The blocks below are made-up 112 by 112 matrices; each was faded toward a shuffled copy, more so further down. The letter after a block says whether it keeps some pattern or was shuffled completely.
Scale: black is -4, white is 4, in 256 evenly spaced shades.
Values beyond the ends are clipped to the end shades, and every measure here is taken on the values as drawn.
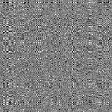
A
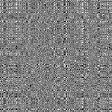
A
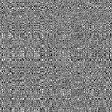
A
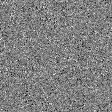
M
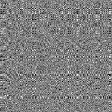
A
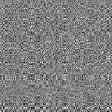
A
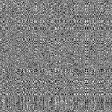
A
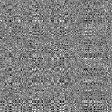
A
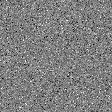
M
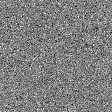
M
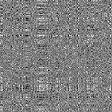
A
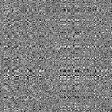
A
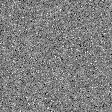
M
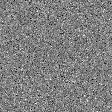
M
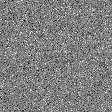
M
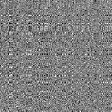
A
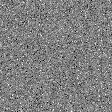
M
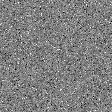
M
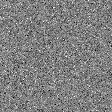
M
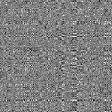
A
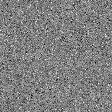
M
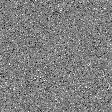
M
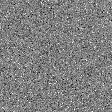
M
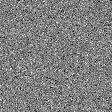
M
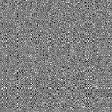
A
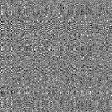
A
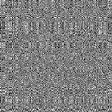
A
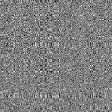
A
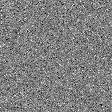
M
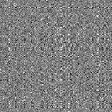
A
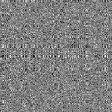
A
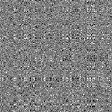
A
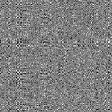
A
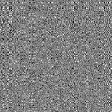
A
